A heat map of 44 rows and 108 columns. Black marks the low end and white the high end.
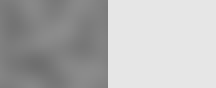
It is made of 1 by 2 panels. Panel 1,1: middling, smooth, faint in contrast. Panel 1,2: very high, flat.
